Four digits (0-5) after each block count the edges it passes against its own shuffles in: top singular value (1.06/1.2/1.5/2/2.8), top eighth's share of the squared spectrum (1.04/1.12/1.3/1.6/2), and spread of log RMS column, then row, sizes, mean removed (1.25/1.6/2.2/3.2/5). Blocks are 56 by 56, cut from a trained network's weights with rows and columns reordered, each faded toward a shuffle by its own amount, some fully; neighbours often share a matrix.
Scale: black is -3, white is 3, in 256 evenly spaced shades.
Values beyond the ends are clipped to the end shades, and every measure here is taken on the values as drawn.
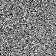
1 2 1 0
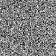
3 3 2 0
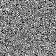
0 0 0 0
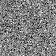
1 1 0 0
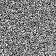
1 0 0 0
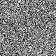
2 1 0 0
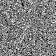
0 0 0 0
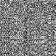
3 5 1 2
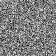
1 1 0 0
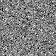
1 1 0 0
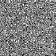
2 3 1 1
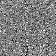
2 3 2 1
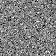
0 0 0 0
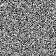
1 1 0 0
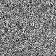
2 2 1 0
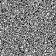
1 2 0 0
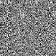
3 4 3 0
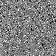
0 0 0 0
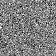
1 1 0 0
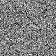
2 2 0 1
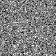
2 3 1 1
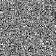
2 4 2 2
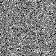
1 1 0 0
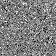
0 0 0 0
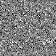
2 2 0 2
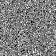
1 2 0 0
